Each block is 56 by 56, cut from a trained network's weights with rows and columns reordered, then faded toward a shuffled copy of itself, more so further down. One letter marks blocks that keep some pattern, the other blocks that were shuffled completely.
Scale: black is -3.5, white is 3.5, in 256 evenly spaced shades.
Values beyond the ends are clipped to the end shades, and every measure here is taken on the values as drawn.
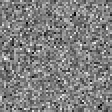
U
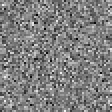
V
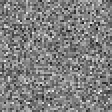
U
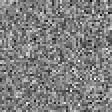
V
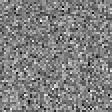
V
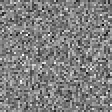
U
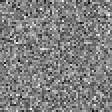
U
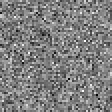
U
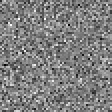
V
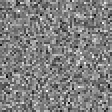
V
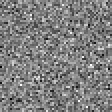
U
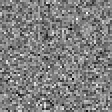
V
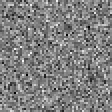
U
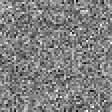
V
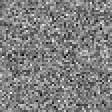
V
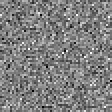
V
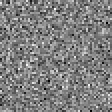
V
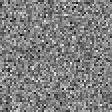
U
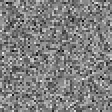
U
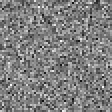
V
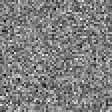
V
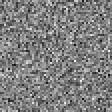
V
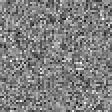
V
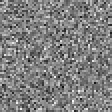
V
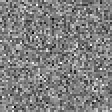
U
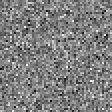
U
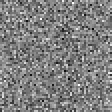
U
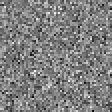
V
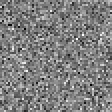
V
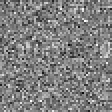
V
